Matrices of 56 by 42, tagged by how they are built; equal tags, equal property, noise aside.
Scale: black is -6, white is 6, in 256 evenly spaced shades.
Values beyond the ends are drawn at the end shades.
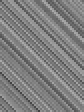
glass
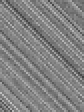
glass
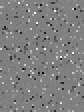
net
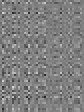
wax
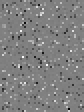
net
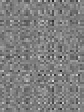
wax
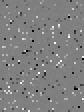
net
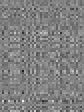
wax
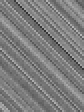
glass
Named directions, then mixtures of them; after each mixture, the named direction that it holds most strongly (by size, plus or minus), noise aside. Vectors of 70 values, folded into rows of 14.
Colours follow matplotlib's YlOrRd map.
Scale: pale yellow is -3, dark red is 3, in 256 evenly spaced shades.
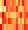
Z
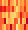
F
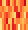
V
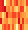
Z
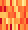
V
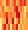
V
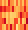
F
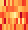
Z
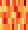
V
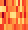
Z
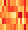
Z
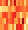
F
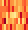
F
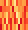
V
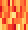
V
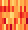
F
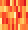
V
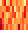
V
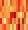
F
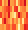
V
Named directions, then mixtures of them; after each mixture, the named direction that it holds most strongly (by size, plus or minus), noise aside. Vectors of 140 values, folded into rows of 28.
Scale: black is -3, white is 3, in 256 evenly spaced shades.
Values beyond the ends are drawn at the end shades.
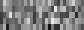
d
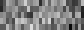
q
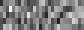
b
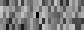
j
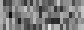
d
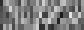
b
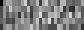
q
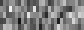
b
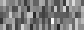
q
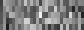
d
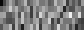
q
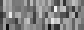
d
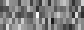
j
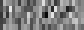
b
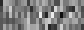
d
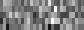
d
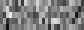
d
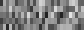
b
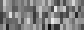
d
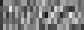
b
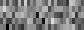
j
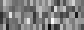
d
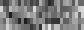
d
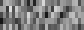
b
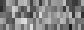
q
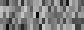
j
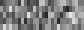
b
